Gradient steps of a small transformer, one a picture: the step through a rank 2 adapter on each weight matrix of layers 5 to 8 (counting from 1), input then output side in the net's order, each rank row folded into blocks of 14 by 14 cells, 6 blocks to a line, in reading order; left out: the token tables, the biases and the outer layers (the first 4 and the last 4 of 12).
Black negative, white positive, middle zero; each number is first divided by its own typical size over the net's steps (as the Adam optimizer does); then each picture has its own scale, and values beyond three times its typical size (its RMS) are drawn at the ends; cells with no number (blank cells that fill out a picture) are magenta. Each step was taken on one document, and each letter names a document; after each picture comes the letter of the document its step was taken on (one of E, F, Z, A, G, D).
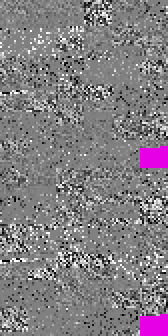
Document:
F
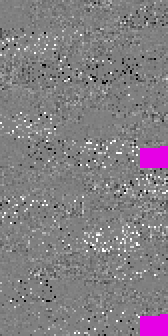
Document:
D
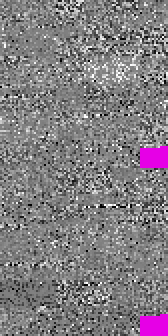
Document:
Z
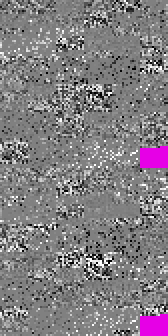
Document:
F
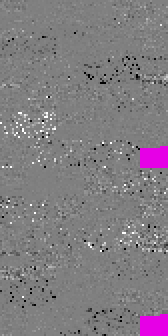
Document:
D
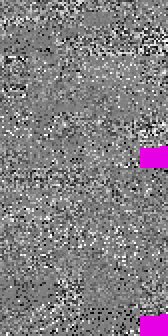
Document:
Z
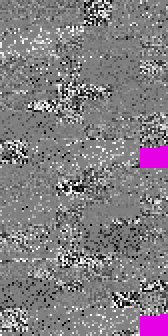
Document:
F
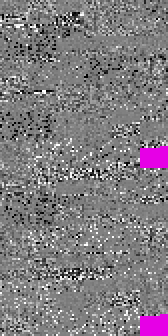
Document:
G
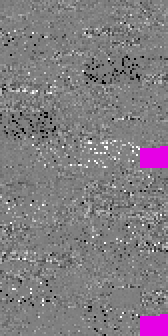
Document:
D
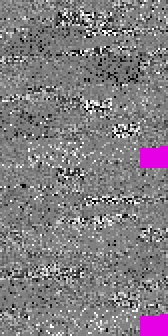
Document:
G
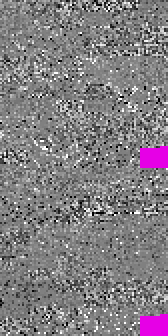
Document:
Z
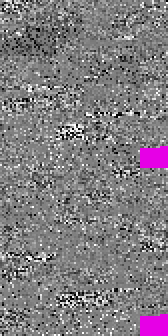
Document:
G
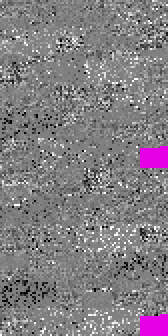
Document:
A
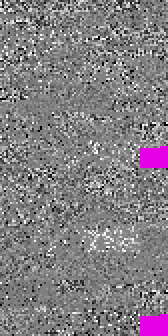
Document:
Z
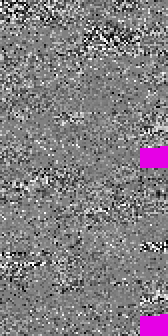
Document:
Z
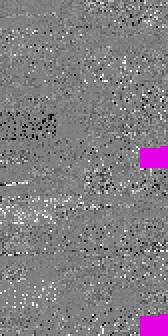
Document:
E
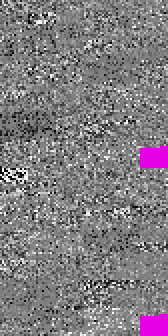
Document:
Z
